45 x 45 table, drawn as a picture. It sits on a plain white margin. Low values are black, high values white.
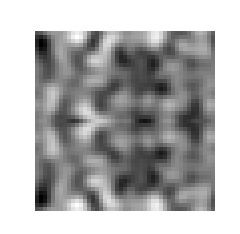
Mirror symmetry: top to bottom. Histogram: bell-shaped. Odd rows or columns: none. Grain: blotchy. Lone odd cells: none. Slope: none.
